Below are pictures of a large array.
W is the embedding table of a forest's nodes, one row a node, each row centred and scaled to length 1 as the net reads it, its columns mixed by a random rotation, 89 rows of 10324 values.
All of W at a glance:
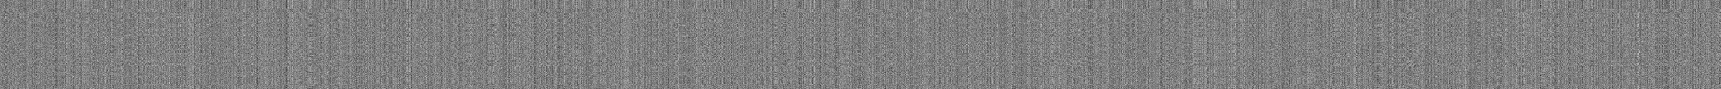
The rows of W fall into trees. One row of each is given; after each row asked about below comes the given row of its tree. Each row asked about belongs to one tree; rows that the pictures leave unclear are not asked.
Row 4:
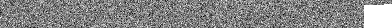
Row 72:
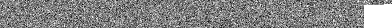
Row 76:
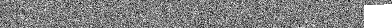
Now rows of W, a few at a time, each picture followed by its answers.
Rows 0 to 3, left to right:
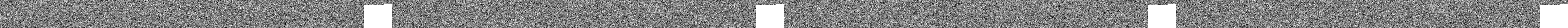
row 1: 4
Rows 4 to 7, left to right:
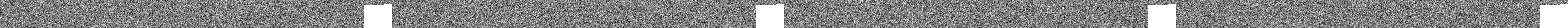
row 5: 4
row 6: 4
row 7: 4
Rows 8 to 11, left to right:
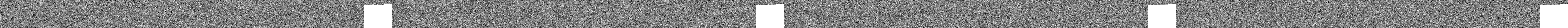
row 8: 4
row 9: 76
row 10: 76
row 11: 76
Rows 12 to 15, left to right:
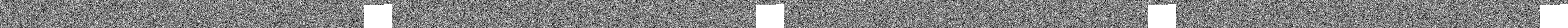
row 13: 72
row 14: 72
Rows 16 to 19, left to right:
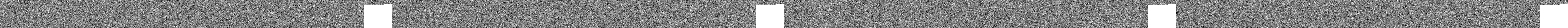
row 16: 72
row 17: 72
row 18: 76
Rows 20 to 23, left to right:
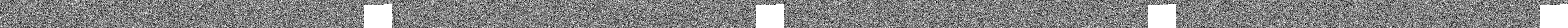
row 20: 4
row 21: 4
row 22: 76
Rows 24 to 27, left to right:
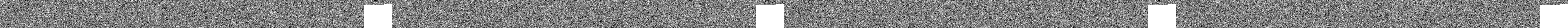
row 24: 72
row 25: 72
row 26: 72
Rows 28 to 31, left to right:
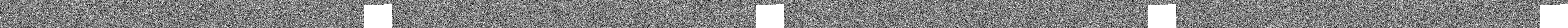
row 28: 4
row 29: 76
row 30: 76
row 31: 4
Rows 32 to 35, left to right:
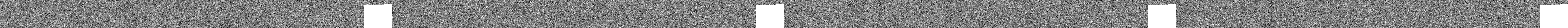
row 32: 72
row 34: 76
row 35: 76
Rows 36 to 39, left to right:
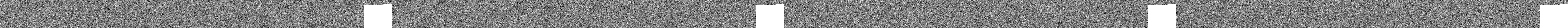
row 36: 72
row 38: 4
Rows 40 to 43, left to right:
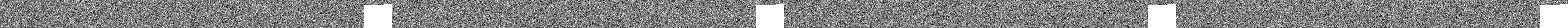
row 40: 4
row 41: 72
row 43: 4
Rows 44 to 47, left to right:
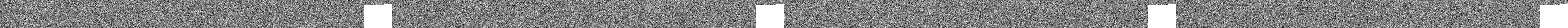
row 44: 76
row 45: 4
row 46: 4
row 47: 4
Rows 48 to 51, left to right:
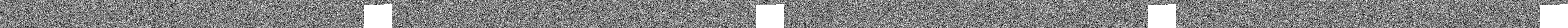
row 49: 72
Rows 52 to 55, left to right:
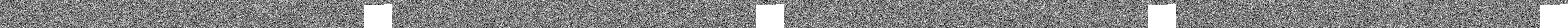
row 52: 4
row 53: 72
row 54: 72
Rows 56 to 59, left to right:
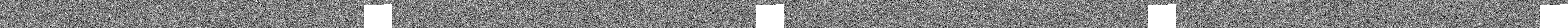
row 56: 72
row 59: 4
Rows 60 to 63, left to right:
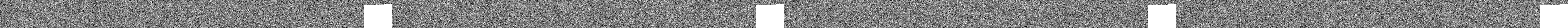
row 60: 76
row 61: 76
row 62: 4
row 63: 72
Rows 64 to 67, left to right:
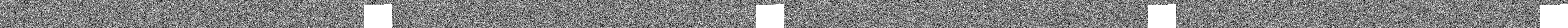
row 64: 72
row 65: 76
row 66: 4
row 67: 4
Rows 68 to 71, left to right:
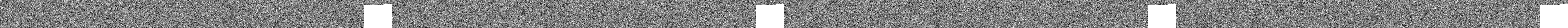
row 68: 4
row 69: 4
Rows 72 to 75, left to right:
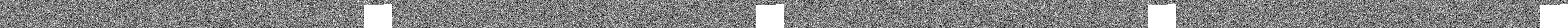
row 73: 4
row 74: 72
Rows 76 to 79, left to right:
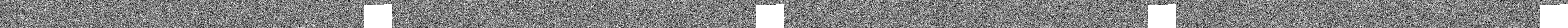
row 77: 4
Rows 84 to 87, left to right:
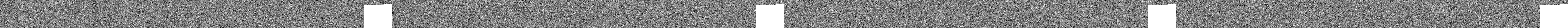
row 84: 76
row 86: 72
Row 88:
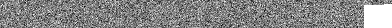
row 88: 72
